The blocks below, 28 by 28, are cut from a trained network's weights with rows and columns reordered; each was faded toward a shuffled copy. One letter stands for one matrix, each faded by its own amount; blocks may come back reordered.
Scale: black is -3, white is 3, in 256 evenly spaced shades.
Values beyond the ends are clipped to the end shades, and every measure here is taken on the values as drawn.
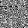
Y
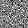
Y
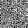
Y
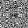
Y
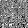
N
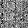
N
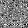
N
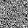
Y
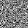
Y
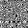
N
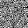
Y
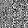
Y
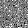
N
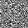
Y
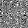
N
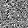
Y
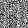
N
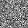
Y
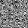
Y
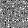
N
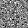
Y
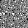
N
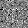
N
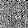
N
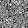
Y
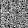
N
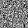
Y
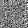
Y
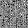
N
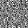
Y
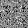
N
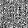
N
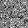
Y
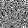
Y
